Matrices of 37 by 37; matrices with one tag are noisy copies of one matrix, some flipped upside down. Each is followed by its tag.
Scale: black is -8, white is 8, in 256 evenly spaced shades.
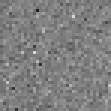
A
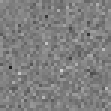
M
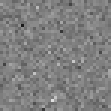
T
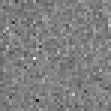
A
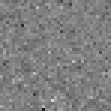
T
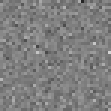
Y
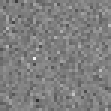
A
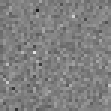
A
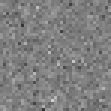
T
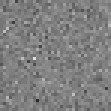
A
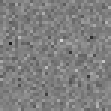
M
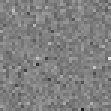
Y
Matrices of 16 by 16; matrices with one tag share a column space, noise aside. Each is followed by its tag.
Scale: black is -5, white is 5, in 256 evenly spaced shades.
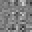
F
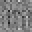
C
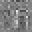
C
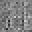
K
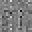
C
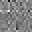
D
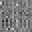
K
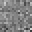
F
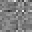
D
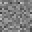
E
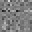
D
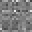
D
